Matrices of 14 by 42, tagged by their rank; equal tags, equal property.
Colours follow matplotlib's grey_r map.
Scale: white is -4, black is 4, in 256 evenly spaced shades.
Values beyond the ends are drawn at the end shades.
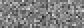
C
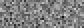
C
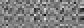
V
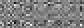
V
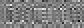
V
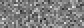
C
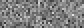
C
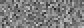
C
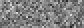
C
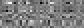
V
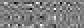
V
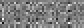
V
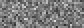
C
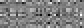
V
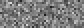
C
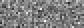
C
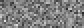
C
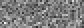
C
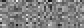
V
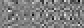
V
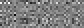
V
